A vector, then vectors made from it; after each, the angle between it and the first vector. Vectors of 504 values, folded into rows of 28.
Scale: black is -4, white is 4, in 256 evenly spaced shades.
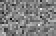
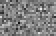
partly aligned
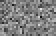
nearly parallel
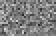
nearly opposite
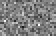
partly aligned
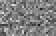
nearly opposite
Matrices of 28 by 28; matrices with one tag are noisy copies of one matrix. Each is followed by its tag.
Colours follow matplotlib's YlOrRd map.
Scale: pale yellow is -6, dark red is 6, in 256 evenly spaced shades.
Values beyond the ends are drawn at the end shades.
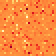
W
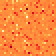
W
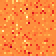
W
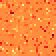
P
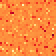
P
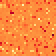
P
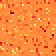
P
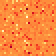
W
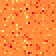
W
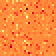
W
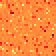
P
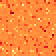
P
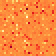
W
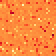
P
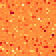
P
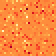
W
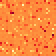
P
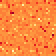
P
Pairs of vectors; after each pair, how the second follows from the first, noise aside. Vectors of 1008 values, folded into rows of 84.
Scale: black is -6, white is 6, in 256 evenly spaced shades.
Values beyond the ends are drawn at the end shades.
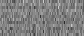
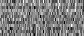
scaled up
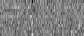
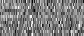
scaled up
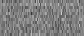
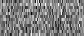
scaled up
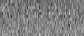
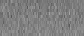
shrunk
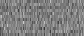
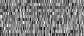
scaled up
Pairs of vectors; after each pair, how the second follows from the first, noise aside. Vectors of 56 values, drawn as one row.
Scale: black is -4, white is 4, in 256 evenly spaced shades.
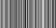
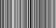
reversed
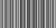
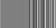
partly zeroed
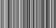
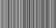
shrunk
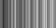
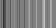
partly zeroed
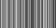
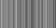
shrunk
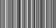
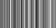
reversed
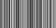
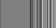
partly zeroed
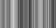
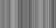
shrunk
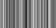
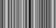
reversed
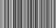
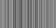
shrunk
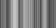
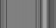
partly zeroed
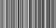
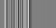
partly zeroed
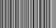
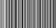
reversed
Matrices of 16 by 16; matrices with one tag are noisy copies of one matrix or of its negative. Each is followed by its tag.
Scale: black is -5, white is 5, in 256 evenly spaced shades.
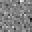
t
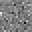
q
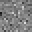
q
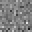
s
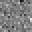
t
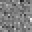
t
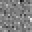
t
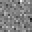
t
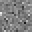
q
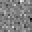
t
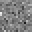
q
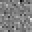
t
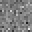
s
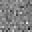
s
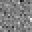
t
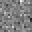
t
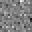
t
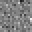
t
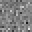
s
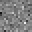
q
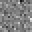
t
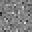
q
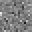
q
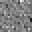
t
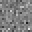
s
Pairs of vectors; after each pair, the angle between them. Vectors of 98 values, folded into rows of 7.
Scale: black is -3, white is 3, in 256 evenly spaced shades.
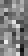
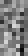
nearly parallel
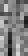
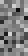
orthogonal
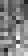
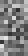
partly opposed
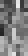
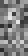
orthogonal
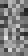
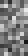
partly opposed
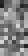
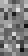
partly opposed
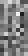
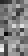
partly opposed
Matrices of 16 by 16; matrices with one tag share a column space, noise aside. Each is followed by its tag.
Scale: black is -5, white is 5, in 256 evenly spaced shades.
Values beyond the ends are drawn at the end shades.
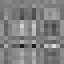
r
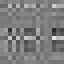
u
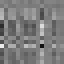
r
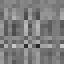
r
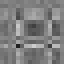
r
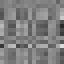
r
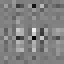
u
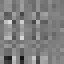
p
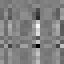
r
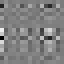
u
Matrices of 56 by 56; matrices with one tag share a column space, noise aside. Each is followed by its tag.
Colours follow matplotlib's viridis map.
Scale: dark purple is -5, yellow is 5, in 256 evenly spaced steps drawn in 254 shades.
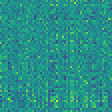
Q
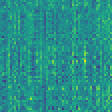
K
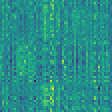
K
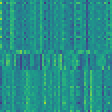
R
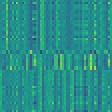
R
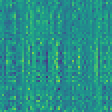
K
